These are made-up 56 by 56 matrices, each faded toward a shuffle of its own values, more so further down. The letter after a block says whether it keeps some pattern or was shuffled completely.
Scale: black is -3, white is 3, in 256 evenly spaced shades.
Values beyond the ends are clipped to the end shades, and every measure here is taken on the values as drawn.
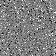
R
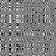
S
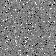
R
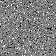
R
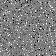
R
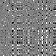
S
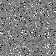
R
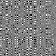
S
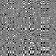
S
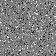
R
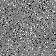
R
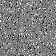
R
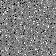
R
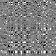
S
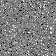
R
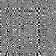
S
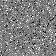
R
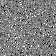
R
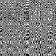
S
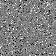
R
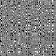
S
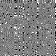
S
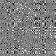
S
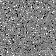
R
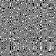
S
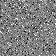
R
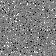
R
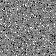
R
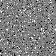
R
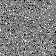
R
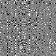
S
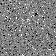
R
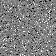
R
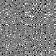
S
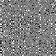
S
